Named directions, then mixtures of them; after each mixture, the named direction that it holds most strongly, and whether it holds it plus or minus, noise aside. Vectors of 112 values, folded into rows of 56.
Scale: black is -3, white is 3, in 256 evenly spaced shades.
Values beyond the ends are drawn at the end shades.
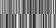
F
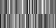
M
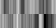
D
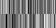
F, plus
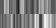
D, minus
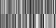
F, plus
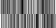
M, minus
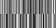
F, plus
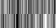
D, minus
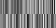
F, minus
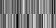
F, minus
